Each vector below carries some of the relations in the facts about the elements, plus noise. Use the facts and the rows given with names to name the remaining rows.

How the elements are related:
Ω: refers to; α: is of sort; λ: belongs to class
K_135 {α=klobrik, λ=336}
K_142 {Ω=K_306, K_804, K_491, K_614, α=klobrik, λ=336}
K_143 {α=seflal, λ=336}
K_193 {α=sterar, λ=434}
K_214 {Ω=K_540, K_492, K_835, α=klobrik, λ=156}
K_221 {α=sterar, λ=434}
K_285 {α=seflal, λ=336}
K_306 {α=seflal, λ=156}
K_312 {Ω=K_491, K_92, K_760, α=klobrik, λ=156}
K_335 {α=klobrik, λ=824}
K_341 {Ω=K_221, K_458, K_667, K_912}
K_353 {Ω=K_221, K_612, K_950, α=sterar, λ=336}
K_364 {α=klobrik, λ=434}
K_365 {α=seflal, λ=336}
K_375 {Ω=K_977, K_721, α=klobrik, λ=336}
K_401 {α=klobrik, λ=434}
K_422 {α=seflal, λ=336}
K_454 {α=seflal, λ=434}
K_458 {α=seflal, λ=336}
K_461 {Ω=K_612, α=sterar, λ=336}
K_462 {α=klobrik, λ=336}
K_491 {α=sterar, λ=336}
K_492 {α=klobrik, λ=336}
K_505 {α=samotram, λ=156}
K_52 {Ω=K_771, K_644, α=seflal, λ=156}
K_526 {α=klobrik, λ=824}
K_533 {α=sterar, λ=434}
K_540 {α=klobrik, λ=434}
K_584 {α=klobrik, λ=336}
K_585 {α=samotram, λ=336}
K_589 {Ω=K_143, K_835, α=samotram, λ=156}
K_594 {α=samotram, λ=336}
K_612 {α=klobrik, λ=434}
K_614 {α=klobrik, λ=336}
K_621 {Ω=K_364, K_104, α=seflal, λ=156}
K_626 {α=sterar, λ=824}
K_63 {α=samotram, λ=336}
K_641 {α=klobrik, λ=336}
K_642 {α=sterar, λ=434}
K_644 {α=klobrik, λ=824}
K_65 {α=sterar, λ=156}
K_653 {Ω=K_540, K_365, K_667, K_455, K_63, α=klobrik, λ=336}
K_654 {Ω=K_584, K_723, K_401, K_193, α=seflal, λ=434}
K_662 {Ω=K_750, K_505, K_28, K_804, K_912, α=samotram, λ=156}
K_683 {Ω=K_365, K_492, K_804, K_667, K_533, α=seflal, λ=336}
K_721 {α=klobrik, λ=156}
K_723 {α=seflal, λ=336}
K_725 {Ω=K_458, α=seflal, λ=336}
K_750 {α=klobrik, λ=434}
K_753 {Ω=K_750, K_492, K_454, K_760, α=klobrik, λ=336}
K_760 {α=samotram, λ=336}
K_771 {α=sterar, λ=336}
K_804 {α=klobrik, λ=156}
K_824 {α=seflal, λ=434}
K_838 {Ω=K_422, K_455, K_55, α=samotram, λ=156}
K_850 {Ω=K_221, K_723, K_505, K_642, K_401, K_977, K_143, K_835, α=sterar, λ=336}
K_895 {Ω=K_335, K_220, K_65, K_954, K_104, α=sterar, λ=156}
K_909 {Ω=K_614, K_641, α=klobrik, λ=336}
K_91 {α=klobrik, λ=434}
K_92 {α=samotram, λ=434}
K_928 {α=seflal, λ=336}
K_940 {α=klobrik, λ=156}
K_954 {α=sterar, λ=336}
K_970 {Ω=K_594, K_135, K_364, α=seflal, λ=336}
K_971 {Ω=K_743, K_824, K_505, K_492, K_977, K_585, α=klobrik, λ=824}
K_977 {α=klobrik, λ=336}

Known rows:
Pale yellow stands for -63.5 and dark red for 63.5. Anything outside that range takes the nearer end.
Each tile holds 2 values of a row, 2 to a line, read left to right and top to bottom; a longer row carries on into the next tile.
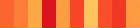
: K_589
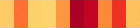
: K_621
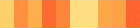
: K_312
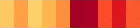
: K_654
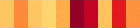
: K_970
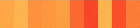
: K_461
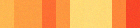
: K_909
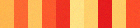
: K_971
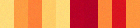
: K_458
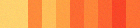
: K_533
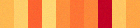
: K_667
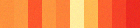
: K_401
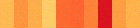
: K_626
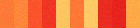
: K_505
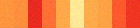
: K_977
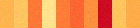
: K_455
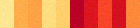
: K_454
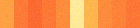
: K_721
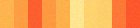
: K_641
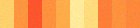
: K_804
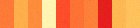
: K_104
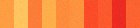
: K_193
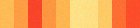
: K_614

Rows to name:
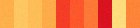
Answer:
K_341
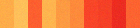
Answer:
K_221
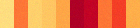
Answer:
K_52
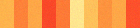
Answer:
K_214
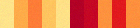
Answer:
K_365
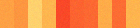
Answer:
K_895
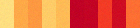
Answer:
K_824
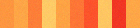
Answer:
K_954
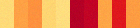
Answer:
K_422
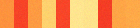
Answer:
K_335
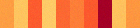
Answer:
K_835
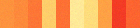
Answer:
K_364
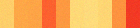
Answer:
K_142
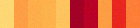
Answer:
K_725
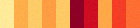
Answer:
K_683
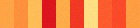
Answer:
K_662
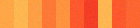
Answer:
K_353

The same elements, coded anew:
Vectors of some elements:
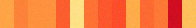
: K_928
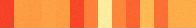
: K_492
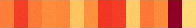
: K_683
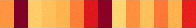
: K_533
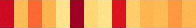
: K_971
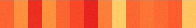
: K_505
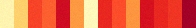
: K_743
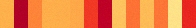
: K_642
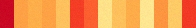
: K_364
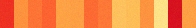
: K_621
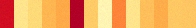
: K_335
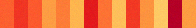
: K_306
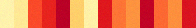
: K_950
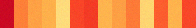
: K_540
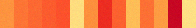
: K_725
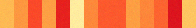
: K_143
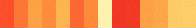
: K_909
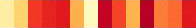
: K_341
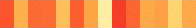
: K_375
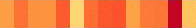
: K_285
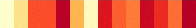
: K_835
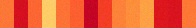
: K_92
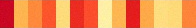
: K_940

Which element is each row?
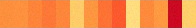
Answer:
K_970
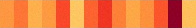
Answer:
K_365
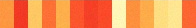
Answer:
K_65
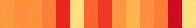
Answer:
K_458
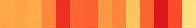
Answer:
K_594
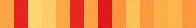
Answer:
K_626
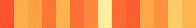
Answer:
K_462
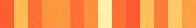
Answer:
K_977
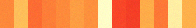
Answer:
K_584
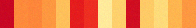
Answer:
K_804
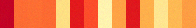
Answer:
K_312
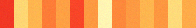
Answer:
K_135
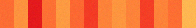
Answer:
K_589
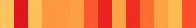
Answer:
K_771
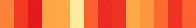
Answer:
K_654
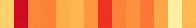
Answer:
K_850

